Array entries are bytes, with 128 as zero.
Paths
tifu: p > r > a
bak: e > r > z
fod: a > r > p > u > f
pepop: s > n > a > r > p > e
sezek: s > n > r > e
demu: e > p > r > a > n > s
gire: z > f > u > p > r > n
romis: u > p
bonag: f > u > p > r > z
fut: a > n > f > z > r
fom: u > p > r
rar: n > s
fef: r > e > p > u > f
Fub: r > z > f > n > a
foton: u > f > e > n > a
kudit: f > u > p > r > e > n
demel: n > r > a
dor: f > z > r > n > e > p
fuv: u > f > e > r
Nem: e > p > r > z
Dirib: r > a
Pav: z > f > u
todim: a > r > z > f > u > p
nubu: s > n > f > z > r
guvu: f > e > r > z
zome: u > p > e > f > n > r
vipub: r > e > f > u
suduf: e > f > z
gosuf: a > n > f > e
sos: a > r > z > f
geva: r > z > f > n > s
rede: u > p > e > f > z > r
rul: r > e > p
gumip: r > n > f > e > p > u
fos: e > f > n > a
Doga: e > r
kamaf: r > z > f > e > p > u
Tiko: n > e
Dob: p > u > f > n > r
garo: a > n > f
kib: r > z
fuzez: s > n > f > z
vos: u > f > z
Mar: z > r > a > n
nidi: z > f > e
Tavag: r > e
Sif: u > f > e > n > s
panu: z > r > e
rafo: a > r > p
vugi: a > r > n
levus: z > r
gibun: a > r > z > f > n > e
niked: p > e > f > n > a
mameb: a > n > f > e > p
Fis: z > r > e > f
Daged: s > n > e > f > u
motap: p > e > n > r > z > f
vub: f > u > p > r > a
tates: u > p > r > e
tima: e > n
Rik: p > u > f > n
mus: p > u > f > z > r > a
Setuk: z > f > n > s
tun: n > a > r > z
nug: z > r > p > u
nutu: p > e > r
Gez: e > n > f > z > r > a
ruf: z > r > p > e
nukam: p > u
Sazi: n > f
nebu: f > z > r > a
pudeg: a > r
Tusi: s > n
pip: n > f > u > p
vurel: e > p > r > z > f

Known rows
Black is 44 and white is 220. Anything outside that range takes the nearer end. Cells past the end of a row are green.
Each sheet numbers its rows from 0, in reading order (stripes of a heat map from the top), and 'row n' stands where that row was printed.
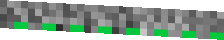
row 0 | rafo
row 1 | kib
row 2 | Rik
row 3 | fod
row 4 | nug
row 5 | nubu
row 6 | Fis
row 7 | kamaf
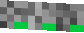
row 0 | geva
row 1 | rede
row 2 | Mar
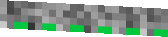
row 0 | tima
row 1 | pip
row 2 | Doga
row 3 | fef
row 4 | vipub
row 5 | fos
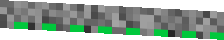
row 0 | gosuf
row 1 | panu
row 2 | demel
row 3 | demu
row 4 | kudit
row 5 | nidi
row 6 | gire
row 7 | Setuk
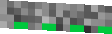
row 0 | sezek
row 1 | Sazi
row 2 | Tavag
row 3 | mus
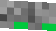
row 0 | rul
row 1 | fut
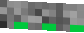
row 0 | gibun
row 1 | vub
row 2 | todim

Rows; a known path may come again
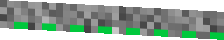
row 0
mameb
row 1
fef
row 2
Fub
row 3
Tavag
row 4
tima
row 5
Dirib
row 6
fom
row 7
kudit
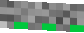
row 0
romis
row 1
zome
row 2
pudeg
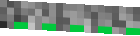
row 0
nug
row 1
nubu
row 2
todim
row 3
Gez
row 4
sos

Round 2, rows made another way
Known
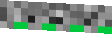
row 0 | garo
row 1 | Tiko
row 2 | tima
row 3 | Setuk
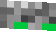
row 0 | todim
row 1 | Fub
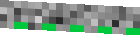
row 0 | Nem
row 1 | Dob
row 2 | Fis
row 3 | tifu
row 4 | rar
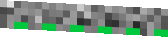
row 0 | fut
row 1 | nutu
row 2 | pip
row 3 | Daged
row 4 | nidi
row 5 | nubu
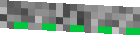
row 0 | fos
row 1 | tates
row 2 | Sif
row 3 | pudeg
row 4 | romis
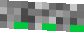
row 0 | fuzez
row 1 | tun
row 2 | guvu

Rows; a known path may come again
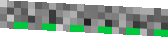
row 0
zome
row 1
Daged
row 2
romis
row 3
Tiko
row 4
fef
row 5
mameb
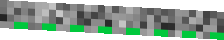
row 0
Fis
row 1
fod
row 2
Tusi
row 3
geva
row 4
tifu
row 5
Tavag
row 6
panu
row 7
Sif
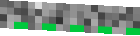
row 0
sezek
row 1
gire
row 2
Sazi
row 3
Doga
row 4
Fub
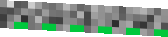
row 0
gibun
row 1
rede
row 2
ruf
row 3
sos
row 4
rar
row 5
Setuk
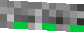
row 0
nutu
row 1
kib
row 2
nidi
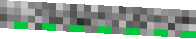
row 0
nug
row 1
niked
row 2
gumip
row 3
motap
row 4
fuv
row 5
demel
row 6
demu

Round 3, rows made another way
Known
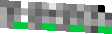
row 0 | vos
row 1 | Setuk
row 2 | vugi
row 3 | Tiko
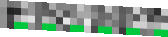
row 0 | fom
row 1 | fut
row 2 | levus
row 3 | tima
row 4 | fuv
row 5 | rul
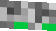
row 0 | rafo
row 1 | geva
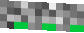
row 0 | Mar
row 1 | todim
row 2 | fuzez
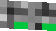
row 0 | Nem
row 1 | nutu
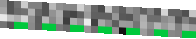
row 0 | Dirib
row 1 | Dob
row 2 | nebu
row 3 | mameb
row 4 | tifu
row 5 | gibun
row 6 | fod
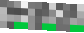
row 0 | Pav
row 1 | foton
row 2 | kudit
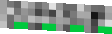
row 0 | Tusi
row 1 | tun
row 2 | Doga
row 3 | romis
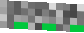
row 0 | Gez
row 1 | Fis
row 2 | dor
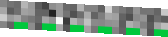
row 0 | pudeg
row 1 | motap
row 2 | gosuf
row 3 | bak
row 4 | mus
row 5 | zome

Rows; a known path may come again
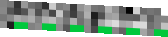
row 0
nutu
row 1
fef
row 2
niked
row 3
romis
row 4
Tavag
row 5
suduf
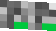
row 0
Rik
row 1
gumip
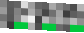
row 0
fuv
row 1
gosuf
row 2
guvu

